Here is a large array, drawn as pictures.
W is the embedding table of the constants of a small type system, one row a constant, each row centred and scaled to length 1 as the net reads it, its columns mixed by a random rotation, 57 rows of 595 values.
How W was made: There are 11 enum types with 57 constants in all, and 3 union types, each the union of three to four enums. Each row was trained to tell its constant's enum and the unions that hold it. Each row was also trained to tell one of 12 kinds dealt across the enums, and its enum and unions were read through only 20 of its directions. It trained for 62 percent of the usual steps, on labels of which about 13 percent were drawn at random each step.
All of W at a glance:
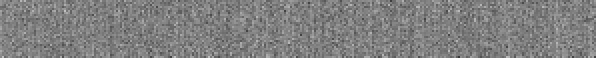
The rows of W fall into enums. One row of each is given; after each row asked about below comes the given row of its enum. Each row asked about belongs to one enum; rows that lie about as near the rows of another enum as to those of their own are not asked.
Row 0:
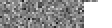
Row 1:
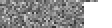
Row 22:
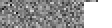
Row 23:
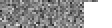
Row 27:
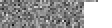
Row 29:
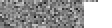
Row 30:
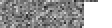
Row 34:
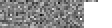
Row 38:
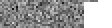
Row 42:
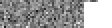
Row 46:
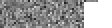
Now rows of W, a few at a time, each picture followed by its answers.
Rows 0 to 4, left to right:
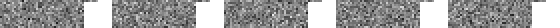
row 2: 46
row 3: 42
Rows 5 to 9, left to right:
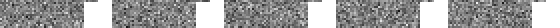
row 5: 30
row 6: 38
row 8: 42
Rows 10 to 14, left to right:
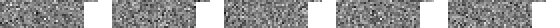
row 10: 29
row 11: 0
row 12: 27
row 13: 29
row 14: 38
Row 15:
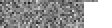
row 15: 29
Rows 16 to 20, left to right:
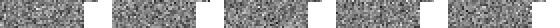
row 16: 38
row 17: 23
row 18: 38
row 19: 46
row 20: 27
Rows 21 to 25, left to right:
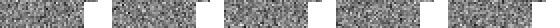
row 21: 46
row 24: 22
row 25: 30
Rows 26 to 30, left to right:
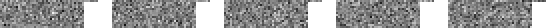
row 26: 42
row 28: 46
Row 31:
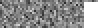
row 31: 46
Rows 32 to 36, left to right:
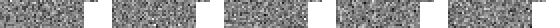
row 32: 23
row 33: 0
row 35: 38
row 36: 22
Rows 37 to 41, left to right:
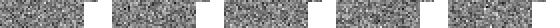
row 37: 30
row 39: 23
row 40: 29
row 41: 30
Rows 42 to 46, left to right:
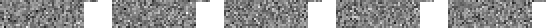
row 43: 38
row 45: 27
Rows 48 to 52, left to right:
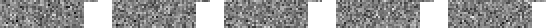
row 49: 30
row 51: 30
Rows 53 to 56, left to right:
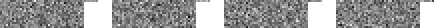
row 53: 46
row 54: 27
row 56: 22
